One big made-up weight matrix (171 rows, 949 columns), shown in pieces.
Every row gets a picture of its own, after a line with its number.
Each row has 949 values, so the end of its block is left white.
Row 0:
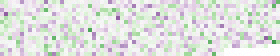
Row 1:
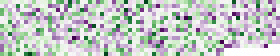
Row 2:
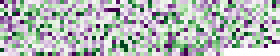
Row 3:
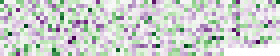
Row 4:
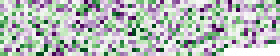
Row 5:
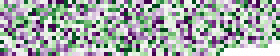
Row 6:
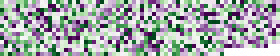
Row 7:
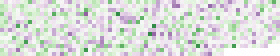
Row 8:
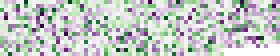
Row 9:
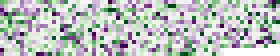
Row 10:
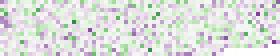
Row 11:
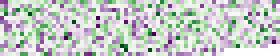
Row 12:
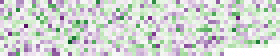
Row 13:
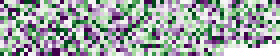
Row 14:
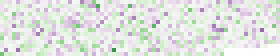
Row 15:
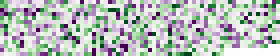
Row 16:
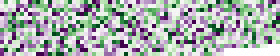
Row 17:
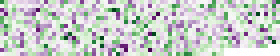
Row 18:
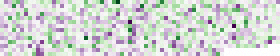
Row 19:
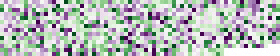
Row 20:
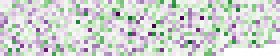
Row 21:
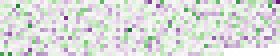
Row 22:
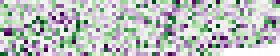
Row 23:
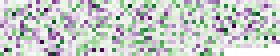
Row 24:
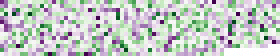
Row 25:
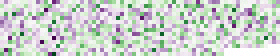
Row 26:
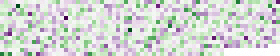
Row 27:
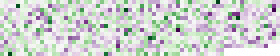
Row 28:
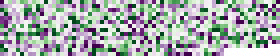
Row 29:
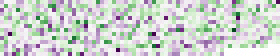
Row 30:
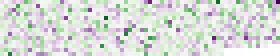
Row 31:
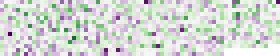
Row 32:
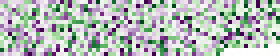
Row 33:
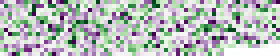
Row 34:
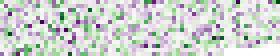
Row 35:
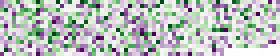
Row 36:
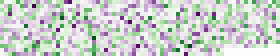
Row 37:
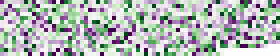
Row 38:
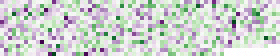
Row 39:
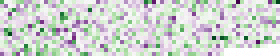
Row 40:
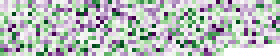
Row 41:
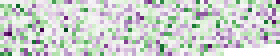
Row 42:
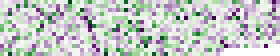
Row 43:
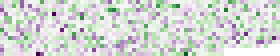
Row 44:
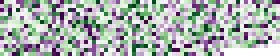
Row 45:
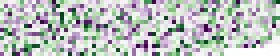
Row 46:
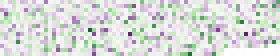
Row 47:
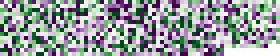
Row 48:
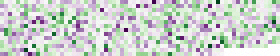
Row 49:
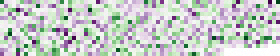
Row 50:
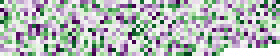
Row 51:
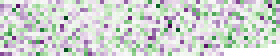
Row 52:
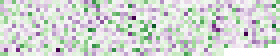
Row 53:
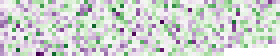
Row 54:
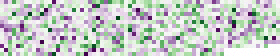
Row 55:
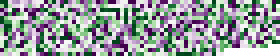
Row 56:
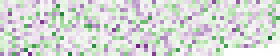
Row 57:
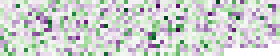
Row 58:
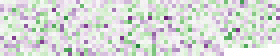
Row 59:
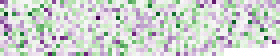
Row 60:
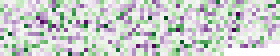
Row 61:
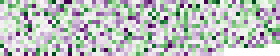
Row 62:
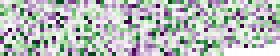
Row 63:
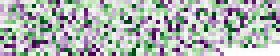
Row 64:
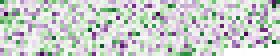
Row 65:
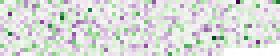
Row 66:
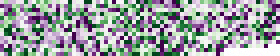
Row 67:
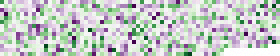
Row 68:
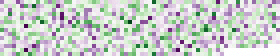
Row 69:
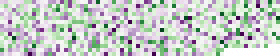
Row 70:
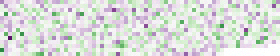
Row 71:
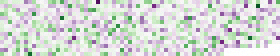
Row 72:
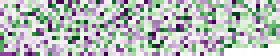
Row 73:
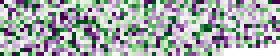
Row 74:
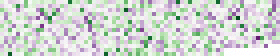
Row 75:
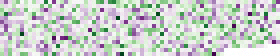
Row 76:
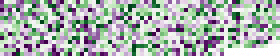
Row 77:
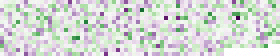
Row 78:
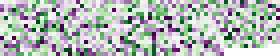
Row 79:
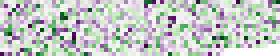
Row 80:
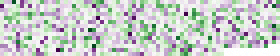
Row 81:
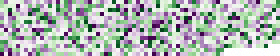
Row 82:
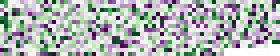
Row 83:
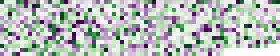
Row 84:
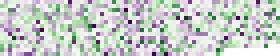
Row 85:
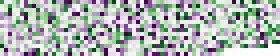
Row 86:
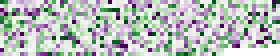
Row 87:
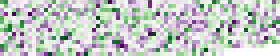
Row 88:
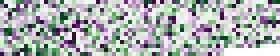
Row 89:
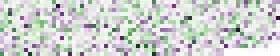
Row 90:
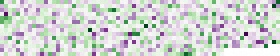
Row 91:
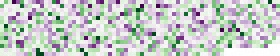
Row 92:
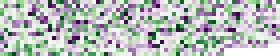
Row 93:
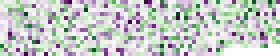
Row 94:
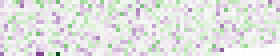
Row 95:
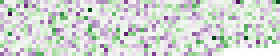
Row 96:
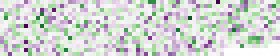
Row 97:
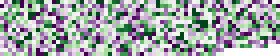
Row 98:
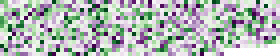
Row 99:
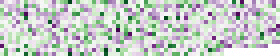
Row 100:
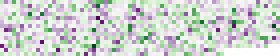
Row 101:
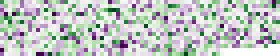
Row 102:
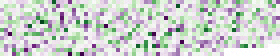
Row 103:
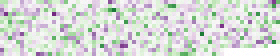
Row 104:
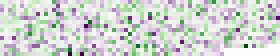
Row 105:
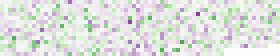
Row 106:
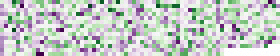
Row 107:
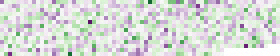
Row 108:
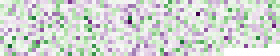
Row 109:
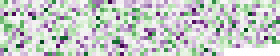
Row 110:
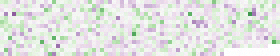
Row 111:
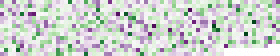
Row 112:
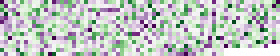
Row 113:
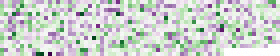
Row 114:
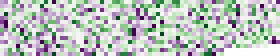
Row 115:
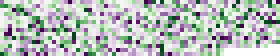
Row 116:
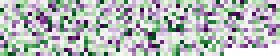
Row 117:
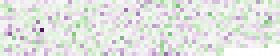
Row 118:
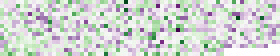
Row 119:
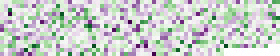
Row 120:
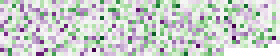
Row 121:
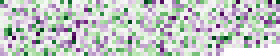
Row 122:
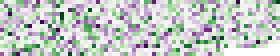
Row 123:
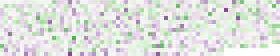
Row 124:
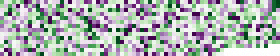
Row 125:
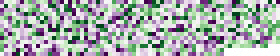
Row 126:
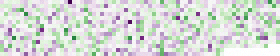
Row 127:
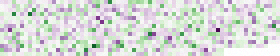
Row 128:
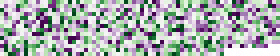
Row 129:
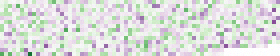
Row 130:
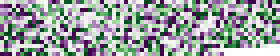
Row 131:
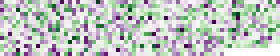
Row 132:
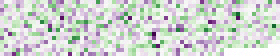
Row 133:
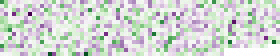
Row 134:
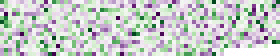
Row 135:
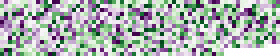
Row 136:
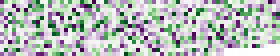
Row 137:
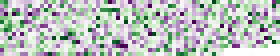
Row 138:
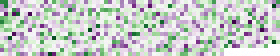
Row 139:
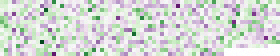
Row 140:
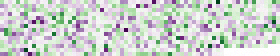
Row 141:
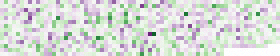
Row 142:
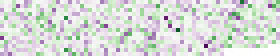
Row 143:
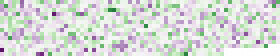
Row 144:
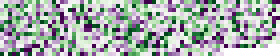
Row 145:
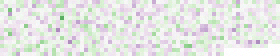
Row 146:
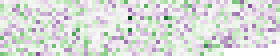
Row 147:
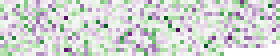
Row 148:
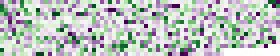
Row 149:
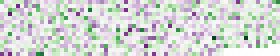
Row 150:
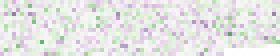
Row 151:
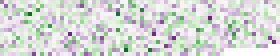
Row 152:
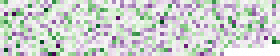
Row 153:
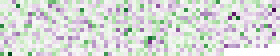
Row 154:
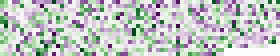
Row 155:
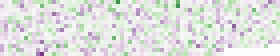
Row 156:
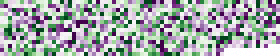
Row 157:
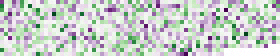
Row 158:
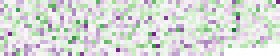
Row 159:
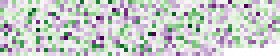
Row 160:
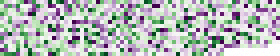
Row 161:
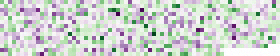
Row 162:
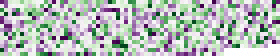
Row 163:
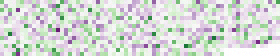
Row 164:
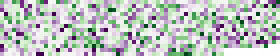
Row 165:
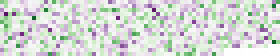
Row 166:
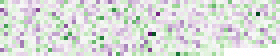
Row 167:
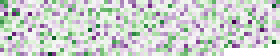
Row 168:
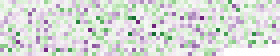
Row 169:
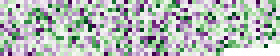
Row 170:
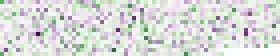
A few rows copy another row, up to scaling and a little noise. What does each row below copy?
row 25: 135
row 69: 32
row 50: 67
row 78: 58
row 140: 48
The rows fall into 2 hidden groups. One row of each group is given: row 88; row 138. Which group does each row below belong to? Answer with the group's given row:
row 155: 138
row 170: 138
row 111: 138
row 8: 88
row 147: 88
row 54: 138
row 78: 88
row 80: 138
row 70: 138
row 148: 138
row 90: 138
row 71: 88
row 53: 138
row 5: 88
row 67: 138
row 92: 88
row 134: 138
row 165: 138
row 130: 88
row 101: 138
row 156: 88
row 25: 138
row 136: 138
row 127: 138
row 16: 138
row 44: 88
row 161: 138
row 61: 88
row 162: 138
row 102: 88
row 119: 88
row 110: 138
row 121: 88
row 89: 88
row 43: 138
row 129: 88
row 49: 88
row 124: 88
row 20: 138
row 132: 88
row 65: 88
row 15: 138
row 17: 138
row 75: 138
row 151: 138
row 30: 88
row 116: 88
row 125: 88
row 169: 88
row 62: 88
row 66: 88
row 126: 88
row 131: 88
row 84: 88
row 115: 88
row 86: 138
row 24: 138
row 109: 138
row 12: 88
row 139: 138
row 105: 88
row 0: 138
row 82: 138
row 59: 138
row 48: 88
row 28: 138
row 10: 138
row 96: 88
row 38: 138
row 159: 138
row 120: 138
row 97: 138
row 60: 88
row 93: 88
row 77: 88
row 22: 88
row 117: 88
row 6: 88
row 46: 138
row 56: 88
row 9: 138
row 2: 138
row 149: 88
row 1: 88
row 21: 88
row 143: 138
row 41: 88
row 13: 88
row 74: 88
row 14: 138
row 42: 88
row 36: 88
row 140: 88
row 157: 138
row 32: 88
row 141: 138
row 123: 88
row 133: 138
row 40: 138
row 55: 138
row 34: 88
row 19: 88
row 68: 88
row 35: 138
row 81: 88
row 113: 138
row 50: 138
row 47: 138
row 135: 138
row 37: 88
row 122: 88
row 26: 88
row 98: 138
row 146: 88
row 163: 88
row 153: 88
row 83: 88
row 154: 138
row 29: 88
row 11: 138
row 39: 88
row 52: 138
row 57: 88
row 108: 88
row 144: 88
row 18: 138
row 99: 88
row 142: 88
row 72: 88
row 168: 138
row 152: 138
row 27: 88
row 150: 138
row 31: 88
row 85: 88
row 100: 138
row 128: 88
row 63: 88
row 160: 88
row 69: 88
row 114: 138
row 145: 88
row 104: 88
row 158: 88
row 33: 88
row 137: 138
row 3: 88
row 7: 138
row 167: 138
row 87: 138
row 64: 138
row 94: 138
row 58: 88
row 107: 88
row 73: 88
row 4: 138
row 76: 88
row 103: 138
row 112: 138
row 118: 88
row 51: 88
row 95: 88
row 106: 138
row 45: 88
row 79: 88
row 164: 138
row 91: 138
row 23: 138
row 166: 138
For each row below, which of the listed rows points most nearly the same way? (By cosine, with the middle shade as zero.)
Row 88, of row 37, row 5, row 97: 97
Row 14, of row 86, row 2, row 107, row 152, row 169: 2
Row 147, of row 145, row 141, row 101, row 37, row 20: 37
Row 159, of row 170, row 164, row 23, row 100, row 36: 100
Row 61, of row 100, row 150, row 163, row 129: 129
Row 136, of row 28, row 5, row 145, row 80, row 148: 28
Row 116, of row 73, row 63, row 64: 64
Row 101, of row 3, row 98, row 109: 109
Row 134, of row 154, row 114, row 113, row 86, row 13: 86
